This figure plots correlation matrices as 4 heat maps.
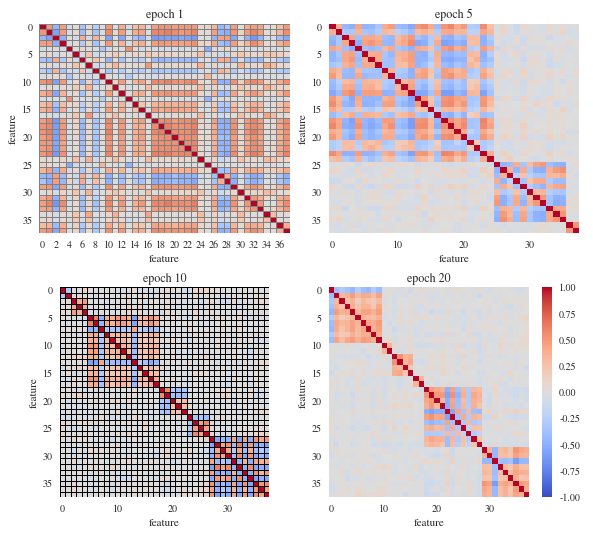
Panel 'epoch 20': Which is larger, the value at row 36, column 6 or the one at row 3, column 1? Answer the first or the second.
the second
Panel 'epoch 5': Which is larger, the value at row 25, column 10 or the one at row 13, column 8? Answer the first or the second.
the second
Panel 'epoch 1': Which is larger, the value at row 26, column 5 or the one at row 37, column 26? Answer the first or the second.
the second
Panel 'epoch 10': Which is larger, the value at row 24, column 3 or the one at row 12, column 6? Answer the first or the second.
the second
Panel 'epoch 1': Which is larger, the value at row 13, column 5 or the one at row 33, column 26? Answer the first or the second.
the second
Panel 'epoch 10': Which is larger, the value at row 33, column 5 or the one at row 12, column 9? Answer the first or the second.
the second
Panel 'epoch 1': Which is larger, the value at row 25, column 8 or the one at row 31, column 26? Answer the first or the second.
the second
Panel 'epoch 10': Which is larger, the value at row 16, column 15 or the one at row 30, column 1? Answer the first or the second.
the first
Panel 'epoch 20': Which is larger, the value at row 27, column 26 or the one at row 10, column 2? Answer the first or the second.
the second
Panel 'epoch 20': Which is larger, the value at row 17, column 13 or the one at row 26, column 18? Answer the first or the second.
the first
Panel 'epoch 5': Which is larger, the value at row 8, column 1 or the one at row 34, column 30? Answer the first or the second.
the first
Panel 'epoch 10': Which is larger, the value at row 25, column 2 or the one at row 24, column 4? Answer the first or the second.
the second
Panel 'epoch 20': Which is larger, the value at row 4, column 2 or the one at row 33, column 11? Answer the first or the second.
the first
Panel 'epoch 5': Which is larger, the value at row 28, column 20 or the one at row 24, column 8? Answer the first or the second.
the second
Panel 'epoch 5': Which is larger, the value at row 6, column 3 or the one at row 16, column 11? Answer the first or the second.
the first
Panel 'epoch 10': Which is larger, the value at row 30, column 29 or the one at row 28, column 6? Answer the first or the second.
the first
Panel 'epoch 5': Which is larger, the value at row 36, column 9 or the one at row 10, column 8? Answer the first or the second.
the first
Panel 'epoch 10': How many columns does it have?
38
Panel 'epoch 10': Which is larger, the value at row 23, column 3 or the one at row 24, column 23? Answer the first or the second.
the first
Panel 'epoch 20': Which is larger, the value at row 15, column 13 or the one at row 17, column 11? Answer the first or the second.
the first
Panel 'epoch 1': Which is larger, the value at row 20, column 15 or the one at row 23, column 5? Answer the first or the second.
the first
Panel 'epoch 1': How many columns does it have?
38
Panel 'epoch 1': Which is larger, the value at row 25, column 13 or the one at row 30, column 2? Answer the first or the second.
the second
